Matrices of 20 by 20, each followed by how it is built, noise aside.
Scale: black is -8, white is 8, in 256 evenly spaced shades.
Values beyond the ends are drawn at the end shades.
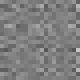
low rank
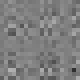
low rank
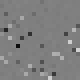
sparse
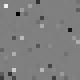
sparse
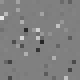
sparse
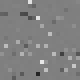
sparse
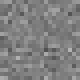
low rank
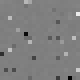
sparse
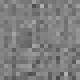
low rank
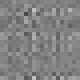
low rank
